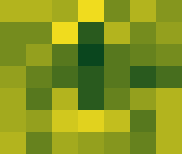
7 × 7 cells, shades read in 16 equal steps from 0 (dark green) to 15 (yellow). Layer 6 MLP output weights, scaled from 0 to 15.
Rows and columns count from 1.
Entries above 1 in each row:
7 7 6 7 7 7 7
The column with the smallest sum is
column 4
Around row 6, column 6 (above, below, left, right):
9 6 12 11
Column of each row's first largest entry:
4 3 2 1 3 4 1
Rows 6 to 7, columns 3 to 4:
13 14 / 10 9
